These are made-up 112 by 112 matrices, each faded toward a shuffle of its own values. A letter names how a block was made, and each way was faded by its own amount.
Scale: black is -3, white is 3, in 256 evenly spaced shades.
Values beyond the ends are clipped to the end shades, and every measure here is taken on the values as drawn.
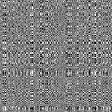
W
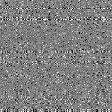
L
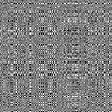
W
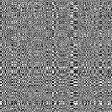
W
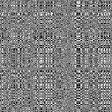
W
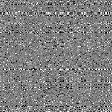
L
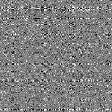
L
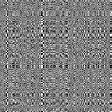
W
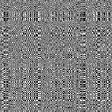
W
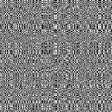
W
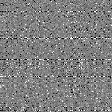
L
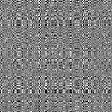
W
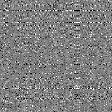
L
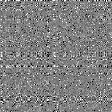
L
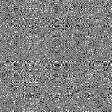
L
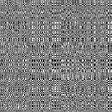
W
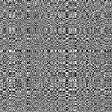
W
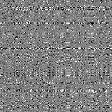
L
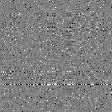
L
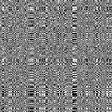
W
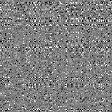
L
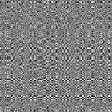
W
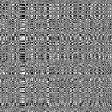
W
